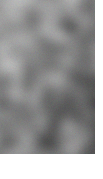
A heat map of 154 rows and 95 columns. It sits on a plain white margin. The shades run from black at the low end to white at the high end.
Grain: smooth. Mirror symmetry: none. Slope: up to the top left. Ninth with the highest average: top left. Odd rows or columns: none. Average level on the scale: 50%.
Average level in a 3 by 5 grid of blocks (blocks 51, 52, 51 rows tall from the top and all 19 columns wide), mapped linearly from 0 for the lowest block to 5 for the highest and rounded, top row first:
54432 | 43220 | 22010
